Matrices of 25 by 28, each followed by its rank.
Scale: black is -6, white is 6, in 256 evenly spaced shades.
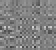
three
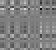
one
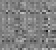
three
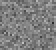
full rank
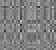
two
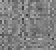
five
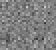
five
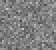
full rank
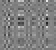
two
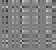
one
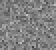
full rank
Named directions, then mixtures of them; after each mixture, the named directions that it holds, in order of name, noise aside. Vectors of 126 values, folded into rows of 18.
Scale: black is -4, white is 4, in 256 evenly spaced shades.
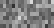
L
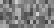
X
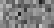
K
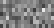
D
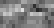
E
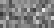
D, X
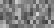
X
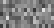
D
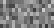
D, L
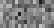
K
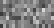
D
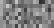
K, X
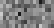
K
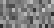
D, L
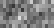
E, L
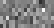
D, K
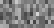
X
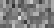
K, L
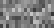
D, E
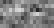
E, X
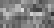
D, E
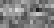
E, X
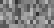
X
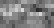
E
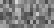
X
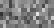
D, X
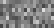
D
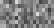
K, X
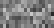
D, E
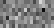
D, K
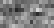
E, X
